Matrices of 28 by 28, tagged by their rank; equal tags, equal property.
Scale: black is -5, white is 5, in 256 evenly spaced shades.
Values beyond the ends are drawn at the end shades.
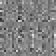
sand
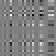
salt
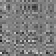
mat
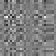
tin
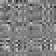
mat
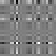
salt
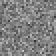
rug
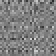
mat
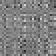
mat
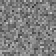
rug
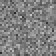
rug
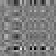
tin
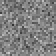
rug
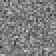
rug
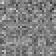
sand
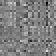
mat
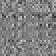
sand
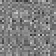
sand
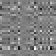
tin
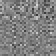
sand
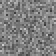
rug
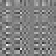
tin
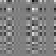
salt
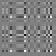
salt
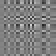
salt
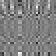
tin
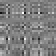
tin
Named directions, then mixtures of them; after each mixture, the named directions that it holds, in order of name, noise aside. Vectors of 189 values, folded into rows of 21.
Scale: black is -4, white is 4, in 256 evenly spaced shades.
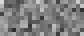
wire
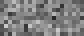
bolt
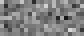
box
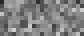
wire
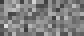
bolt, box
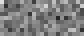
box, wire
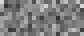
box, wire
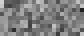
wire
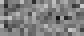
box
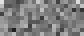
wire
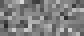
box, wire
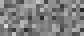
bolt, wire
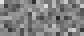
box, wire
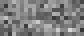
bolt, box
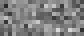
bolt, box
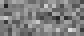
bolt, box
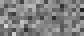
bolt, wire
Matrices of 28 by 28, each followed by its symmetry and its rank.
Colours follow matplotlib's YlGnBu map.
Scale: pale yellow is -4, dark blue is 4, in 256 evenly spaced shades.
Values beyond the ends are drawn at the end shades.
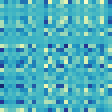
antisymmetric, rank two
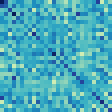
symmetric, rank five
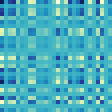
symmetric, rank one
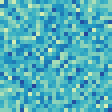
symmetric, full rank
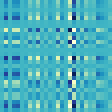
neither, rank one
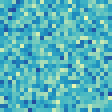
neither, full rank
